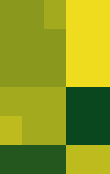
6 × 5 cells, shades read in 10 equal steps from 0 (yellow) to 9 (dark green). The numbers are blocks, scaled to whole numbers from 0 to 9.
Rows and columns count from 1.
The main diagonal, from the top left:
4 4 4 9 9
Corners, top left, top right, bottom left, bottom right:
4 0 8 2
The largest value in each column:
8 8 8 9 9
